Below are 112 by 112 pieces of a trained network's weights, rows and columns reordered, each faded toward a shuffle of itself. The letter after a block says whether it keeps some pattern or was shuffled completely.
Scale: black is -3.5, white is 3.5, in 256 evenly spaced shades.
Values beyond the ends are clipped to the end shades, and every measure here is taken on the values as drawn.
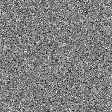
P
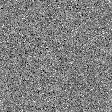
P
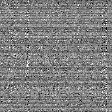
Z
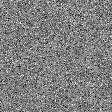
P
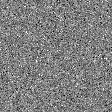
P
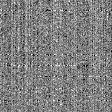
Z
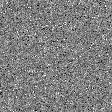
P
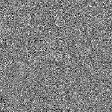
Z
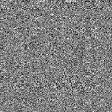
Z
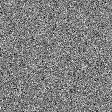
P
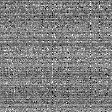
Z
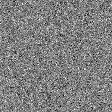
P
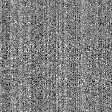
Z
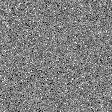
P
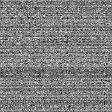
Z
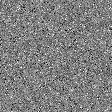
P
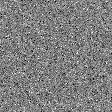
P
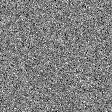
P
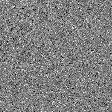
P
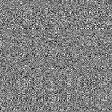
Z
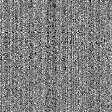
Z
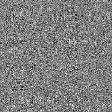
Z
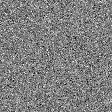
P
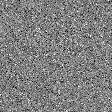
P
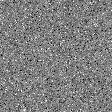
P
